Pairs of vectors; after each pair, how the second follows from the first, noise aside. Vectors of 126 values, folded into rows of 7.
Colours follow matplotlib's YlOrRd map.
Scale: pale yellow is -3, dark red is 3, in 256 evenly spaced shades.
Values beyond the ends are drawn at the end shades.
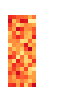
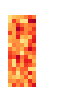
sign-scrambled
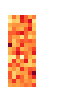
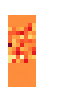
partly zeroed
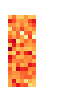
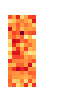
sign-scrambled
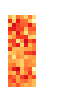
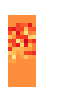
partly zeroed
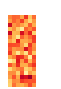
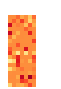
partly zeroed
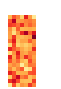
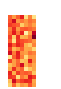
sign-scrambled
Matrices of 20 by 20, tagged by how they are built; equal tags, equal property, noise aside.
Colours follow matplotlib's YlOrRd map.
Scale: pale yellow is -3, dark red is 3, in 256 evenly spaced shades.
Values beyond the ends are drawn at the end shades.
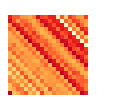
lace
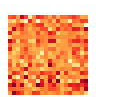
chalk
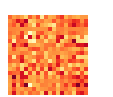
chalk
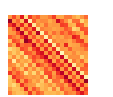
lace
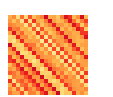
lace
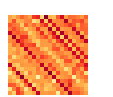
lace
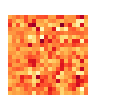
chalk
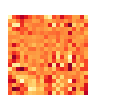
chalk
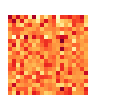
chalk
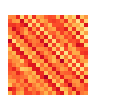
lace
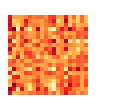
chalk
